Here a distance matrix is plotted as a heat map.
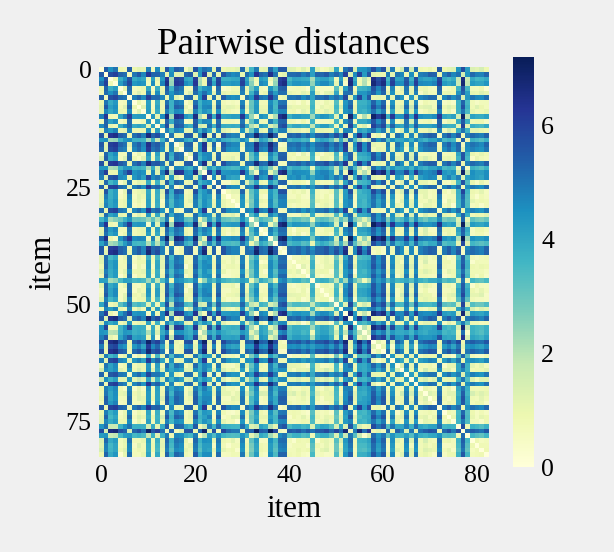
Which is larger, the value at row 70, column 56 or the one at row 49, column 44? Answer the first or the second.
the first
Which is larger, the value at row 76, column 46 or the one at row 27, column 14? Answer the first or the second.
the second
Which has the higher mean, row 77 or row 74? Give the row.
77
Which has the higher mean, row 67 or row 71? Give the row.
67
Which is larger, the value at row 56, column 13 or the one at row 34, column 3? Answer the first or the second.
the second
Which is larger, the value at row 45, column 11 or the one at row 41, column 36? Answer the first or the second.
the second
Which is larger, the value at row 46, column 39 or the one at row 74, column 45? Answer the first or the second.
the first
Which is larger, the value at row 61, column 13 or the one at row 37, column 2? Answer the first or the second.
the second
